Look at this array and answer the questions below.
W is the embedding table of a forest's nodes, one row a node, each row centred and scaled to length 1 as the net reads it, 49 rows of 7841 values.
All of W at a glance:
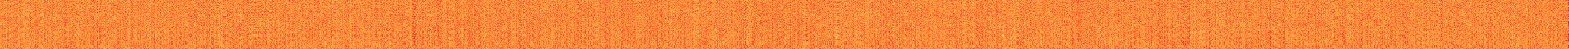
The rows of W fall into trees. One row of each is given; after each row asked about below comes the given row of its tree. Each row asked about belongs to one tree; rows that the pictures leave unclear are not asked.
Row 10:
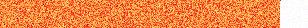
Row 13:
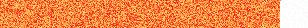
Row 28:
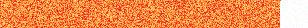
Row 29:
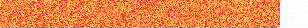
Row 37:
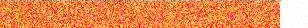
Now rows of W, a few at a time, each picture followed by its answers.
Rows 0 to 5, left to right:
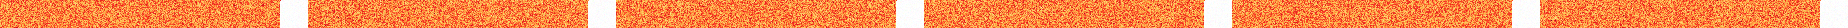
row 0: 28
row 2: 13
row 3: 29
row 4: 28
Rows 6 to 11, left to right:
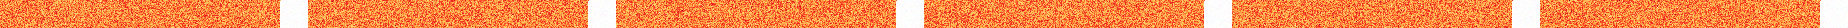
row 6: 37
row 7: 13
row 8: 28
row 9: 37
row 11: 29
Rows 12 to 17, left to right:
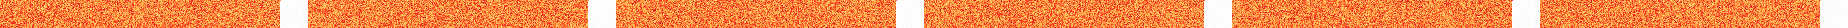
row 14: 10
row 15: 10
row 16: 28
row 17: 37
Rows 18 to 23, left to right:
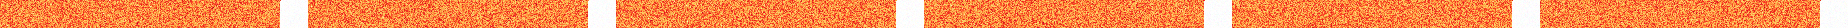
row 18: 28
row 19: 37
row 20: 13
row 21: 10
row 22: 13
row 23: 28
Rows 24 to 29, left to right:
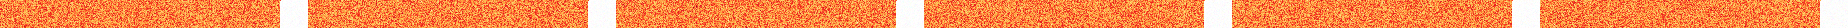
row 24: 13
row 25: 13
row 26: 28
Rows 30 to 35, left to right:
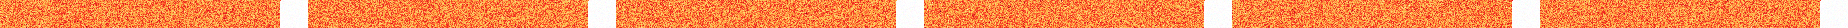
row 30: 28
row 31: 37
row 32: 37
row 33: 13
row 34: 28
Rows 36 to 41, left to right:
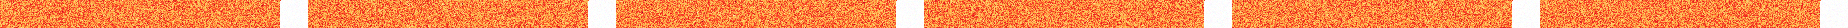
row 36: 28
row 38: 37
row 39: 13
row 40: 28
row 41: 37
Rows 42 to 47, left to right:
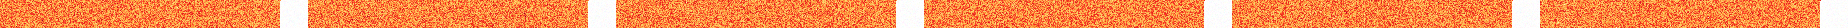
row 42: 37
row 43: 37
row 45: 13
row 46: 13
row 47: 13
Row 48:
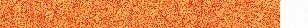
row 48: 37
